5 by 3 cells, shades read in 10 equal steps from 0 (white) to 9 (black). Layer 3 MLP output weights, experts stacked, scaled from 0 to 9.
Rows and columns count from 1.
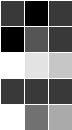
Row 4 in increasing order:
7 7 7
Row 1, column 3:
7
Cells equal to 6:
1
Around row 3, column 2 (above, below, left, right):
6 7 0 2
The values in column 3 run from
2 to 7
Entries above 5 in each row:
3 3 0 3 0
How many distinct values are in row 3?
3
